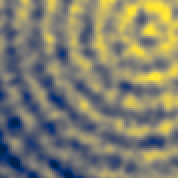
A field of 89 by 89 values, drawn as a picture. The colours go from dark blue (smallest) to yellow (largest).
The ninth with the highest average is the top right. There is an overall slope up to the top right. No lone cell stands out from its neighbours. The histogram is bell-shaped. Rings spread out from the top right. The bottom left is the ninth with the lowest average. Neither half mirrors the other.
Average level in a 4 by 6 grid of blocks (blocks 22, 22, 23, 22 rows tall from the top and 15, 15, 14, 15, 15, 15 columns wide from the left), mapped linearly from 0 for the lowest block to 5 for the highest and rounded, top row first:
2 3 3 4 4 5
1 2 2 3 3 4
1 1 2 2 3 3
0 1 1 2 2 2
